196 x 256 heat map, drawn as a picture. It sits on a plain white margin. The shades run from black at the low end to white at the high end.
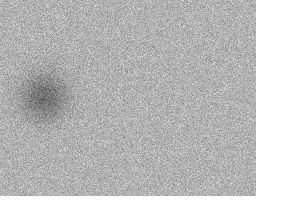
A single dip lies in the middle left. No single row or column stands out from its neighbours. The halves do not mirror each other. On average the colour sits 70% of the way up the scale. The middle left is the ninth with the lowest average.
